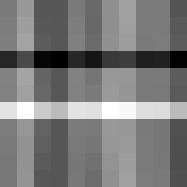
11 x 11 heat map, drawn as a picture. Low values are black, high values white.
The centre is the ninth with the highest average. Overall the values sit about 50% of the way up the scale. Rows 4 and 7 stand out from the rest.
